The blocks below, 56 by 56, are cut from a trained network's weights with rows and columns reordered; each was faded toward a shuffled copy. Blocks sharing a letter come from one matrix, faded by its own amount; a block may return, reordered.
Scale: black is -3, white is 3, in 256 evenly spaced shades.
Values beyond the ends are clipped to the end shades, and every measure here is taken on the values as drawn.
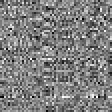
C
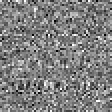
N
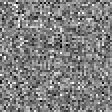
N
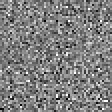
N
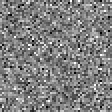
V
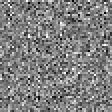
N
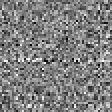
C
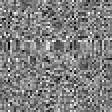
C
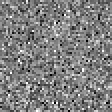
V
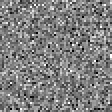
V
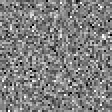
V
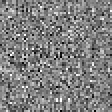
N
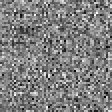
N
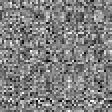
C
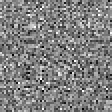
N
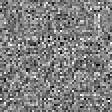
N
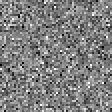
V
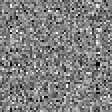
N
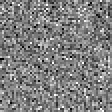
V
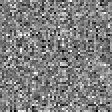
N
